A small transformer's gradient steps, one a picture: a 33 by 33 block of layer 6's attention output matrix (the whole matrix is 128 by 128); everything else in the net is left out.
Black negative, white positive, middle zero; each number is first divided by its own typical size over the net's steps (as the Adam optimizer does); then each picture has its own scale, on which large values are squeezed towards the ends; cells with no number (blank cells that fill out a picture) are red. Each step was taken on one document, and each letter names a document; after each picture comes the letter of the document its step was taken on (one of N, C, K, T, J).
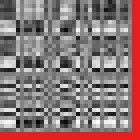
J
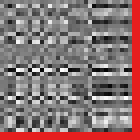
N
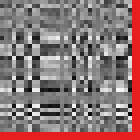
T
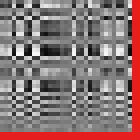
T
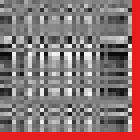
T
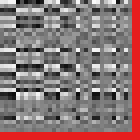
J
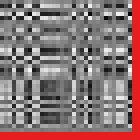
T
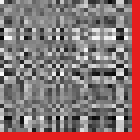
N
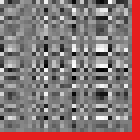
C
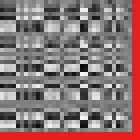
J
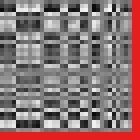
J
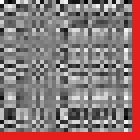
N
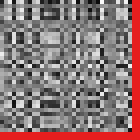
T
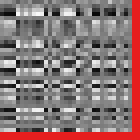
J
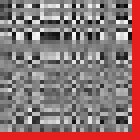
T
